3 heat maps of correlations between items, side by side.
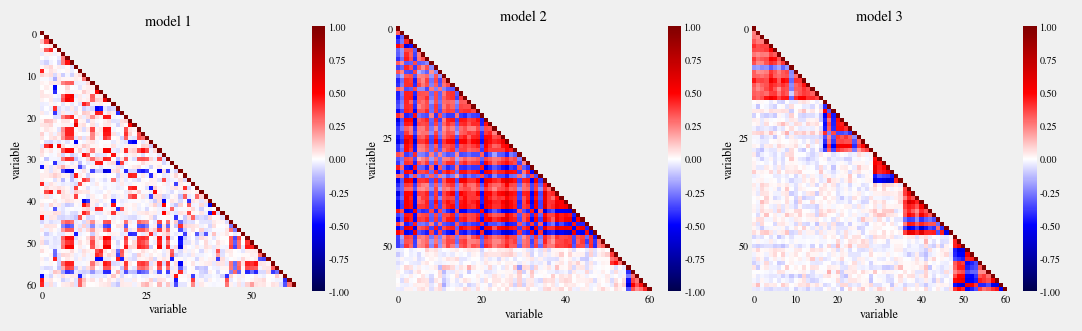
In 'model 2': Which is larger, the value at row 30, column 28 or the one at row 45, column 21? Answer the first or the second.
the first
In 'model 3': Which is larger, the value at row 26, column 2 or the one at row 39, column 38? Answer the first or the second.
the second
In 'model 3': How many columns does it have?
61
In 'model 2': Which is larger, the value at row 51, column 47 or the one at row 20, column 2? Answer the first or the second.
the first
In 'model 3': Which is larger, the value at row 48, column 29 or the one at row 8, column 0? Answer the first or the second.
the second
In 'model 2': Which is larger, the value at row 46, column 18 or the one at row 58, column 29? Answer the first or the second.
the first
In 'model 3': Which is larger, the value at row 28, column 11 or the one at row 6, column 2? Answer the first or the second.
the second
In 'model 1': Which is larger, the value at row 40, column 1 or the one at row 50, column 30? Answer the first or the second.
the second
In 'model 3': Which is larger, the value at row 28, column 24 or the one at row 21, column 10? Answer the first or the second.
the second
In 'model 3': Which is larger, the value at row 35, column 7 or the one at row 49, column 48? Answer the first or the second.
the second
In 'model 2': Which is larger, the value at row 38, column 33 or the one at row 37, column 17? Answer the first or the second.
the first
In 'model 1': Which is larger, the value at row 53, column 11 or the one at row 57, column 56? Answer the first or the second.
the first
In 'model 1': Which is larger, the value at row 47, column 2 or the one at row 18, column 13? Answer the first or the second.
the first
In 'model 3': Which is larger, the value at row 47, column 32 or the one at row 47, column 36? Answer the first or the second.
the second
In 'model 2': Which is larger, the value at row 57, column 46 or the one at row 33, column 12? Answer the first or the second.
the second
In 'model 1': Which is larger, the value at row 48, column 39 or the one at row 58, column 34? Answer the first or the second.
the second
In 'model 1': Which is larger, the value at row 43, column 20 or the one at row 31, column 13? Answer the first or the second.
the second
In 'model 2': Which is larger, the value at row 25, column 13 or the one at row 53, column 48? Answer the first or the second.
the first
